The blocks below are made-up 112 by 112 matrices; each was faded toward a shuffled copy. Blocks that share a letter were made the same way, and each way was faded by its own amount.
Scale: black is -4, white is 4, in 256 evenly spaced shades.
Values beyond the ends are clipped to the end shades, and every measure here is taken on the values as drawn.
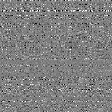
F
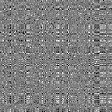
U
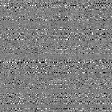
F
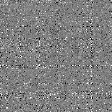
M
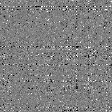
M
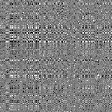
U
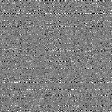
F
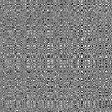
U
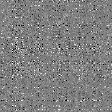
M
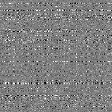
F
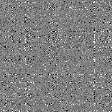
M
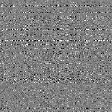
F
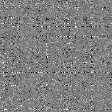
M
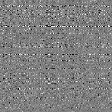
F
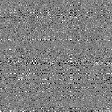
F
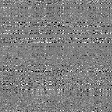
F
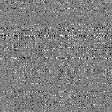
F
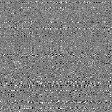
F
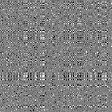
U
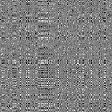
U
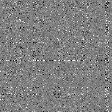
M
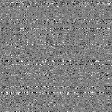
F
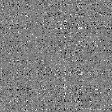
M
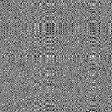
U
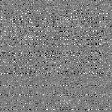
F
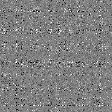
M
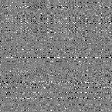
F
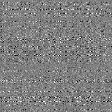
F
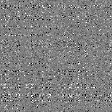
M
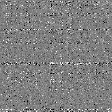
M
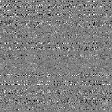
F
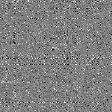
M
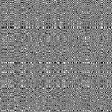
U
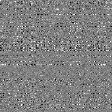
F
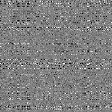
F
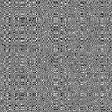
U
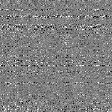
F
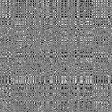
U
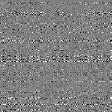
F
